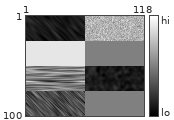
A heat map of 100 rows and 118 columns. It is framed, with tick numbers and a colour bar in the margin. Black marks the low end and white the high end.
The table splits into 4 rows of 2 panels. Panel 1,1: very low, slanting down to the right, faint in contrast. Panel 1,2: high, fine-grained. Panel 2,1: very high, flat. Panel 2,2: middling, flat. Panel 3,1: middling, streaked across, strong in contrast. Panel 3,2: very low, blotchy, faint in contrast. Panel 4,1: low, slanting down to the right. Panel 4,2: middling, flat.
